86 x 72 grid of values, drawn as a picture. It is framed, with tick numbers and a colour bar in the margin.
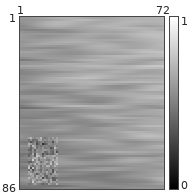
An odd patch, rougher than its surroundings, sits in the bottom left. Values change most from cell to cell in the bottom left. Neither half mirrors the other. There is an overall slope up to the top right. The grain runs across in streaks.
